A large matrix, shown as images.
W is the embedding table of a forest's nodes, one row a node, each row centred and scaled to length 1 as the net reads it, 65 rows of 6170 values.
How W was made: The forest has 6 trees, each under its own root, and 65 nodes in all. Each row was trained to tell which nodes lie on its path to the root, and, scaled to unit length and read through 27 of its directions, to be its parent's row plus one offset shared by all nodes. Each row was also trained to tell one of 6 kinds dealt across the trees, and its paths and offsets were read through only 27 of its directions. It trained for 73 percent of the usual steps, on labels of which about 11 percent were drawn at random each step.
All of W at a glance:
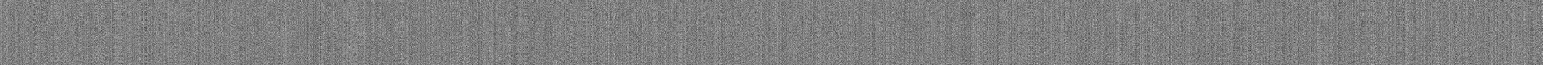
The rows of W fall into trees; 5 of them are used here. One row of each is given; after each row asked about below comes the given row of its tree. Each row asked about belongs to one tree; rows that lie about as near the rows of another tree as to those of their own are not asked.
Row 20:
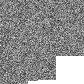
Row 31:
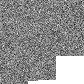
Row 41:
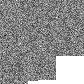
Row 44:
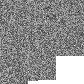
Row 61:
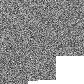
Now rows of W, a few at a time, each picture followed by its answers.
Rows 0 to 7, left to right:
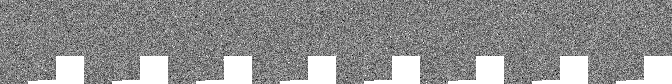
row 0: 31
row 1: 31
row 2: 41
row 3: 41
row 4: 20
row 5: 41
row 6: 61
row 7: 44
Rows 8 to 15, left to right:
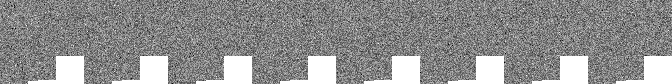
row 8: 61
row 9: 20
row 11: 20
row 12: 41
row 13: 41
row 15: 41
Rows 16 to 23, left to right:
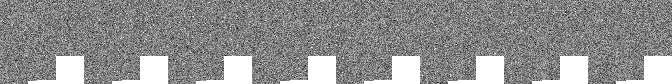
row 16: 61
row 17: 20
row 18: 41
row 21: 31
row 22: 31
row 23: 31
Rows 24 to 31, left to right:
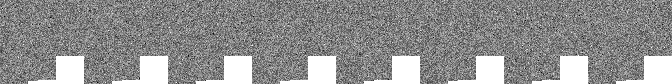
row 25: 61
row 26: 31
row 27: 20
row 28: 20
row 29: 20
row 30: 20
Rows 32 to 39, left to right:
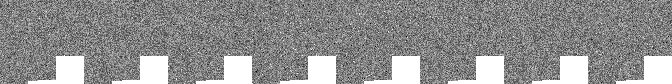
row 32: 44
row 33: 44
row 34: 61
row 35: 20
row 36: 61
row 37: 41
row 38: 41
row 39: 31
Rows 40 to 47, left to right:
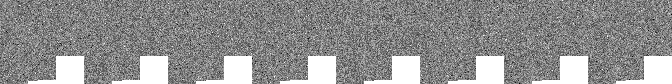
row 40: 20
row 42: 31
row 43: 20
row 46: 41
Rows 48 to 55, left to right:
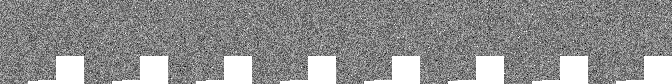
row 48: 41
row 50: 41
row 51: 20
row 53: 61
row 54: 61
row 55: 20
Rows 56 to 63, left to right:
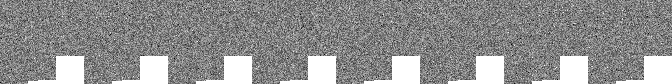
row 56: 20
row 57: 41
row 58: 31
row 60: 41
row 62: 31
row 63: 20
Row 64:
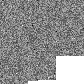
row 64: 41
